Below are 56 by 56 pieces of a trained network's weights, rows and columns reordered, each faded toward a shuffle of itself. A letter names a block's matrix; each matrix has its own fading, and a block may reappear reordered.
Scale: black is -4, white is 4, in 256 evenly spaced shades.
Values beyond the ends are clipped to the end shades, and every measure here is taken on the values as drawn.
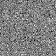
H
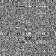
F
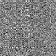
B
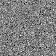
H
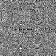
F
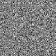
B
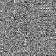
B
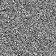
H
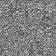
F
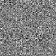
B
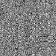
F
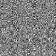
B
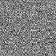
F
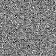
H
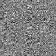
B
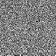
F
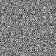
B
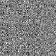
B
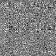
F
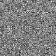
F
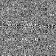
F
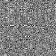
F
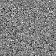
H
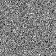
H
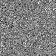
H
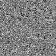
H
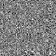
B
